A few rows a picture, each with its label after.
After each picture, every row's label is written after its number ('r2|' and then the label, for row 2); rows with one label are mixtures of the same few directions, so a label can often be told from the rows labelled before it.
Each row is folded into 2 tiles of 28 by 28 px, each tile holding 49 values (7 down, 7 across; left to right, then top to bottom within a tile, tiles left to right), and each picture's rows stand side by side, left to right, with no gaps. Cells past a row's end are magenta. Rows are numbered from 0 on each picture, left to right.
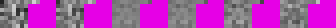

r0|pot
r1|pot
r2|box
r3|box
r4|box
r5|box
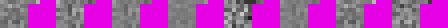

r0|box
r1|pot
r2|pot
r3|box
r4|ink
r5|pot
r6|box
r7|box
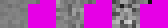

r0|box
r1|pot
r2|box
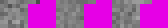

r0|box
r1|ink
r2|ink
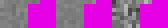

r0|pot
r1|box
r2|pot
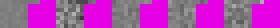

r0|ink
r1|ink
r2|pot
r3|pot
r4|box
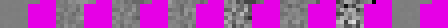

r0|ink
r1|ink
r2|ink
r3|pot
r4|ink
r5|box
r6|box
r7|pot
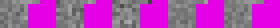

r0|ink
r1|pot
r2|box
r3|box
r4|ink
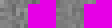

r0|pot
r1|pot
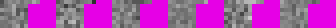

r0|pot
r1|box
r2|ink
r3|box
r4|ink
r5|pot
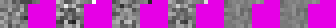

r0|ink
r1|box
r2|box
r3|box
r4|pot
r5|pot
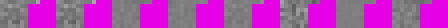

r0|box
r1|box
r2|ink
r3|pot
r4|box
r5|pot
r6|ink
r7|ink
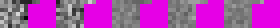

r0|ink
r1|pot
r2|ink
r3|ink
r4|box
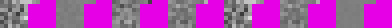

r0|ink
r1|ink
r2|box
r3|box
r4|ink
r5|box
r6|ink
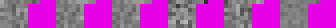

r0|pot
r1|ink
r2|ink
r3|box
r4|pot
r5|box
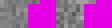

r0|pot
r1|ink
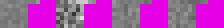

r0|box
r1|ink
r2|pot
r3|ink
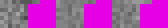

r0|ink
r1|pot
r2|ink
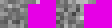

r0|box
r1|ink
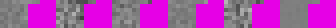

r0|ink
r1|ink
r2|box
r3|box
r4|pot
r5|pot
